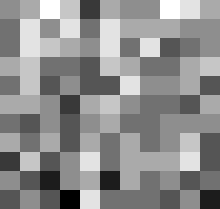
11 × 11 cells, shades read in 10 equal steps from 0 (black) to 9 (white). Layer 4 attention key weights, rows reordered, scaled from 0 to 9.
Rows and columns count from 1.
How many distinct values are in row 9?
7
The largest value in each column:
6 8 9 8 8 8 8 8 9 8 7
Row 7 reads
4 3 5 3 5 6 4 4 5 5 5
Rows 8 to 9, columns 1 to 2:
6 4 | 2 7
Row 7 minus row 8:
-2 -1 -1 0 -1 2 -2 0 0 -2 2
